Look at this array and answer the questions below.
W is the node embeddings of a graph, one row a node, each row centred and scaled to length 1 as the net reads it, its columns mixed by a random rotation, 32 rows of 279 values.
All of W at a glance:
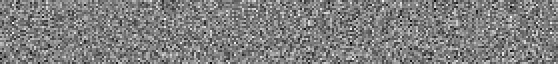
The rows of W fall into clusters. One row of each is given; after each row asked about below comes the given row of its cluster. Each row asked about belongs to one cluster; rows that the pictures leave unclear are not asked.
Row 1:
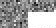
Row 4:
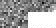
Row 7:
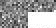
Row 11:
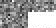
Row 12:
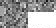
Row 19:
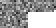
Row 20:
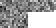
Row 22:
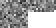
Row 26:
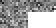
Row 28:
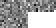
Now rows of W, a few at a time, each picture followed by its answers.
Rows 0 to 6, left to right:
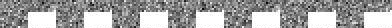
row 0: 4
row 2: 11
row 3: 1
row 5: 7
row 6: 20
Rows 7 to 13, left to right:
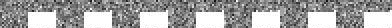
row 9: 19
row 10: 12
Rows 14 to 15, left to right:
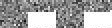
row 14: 28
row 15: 22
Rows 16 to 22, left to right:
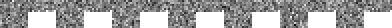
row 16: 11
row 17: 22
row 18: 4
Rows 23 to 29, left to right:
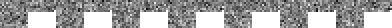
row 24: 12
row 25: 1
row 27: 26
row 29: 26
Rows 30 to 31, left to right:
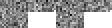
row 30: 12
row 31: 20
